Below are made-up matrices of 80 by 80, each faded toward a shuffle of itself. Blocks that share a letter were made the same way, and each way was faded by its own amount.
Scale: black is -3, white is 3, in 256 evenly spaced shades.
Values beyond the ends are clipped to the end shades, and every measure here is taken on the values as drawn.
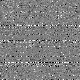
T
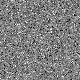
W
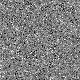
W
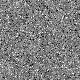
W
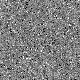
W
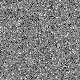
W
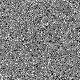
W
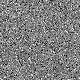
W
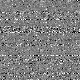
T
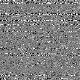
T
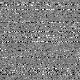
T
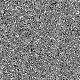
W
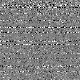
T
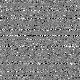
T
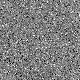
W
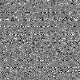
T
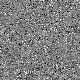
W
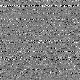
T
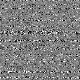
T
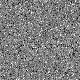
W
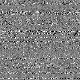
T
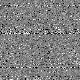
T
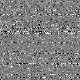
T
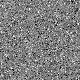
W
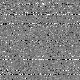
T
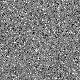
W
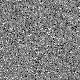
W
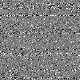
T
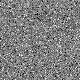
W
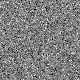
W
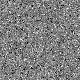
W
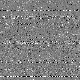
T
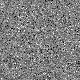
W
